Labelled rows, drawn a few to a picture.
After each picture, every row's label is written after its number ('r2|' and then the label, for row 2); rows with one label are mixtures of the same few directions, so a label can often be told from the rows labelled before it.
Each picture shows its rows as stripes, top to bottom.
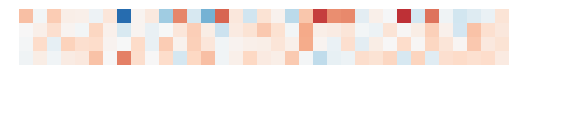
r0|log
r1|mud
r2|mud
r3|log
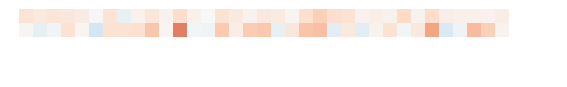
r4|log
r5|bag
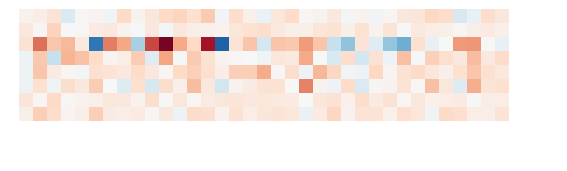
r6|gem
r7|mud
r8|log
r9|mud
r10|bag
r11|mud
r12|mud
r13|bag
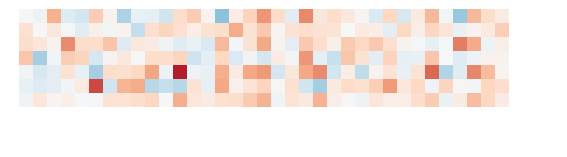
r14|mud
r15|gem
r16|gem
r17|bag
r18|bag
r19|log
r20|bag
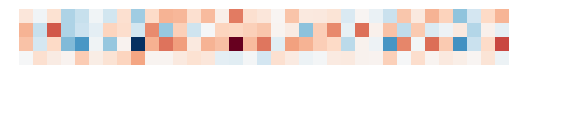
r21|gem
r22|mud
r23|gem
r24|gem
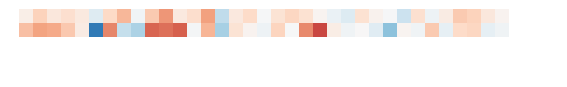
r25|log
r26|log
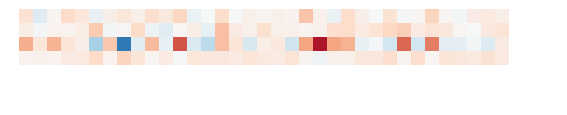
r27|bag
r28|log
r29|log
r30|log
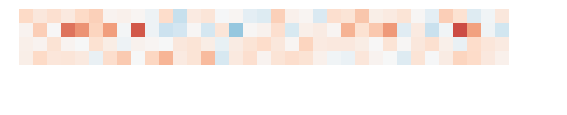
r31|bag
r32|gem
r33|mud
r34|log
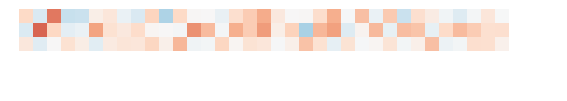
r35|mud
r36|bag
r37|bag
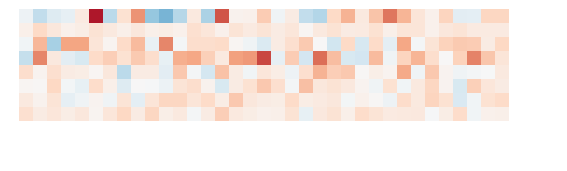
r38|log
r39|bag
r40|mud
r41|bag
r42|log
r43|mud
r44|gem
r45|mud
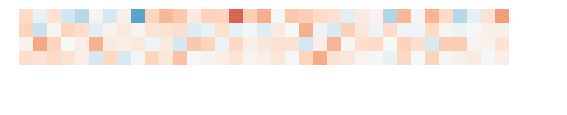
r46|gem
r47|bag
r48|bag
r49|log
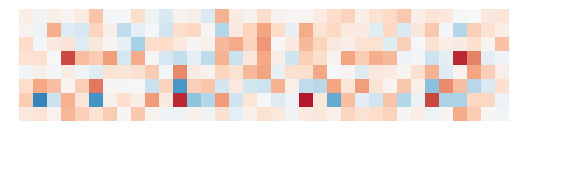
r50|log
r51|mud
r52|gem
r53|gem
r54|bag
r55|bag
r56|bag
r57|gem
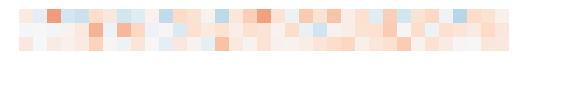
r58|mud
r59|log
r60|log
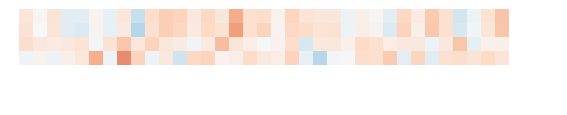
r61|gem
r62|gem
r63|mud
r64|log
